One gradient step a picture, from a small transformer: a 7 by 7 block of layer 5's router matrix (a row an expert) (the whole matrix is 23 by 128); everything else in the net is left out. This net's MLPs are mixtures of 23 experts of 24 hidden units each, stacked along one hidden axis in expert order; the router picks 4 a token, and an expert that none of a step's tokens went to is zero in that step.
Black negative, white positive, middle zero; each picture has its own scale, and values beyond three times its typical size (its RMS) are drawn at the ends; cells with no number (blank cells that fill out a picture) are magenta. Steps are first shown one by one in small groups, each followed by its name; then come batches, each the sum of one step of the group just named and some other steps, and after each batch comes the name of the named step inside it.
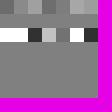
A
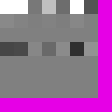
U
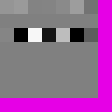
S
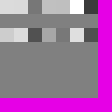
A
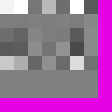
U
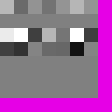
A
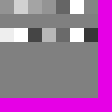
A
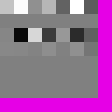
S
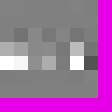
S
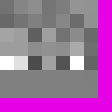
A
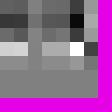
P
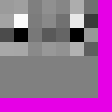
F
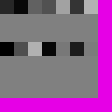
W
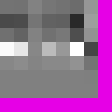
P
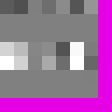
W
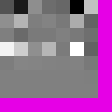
F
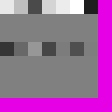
W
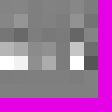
F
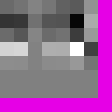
P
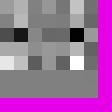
F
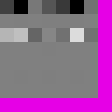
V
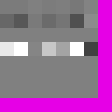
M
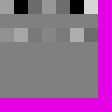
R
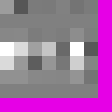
V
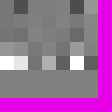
R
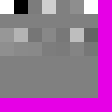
R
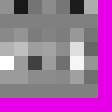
R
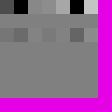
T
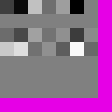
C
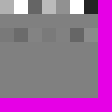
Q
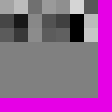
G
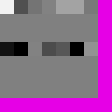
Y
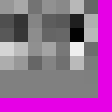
G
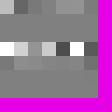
Y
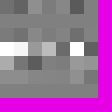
C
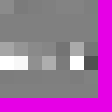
Y
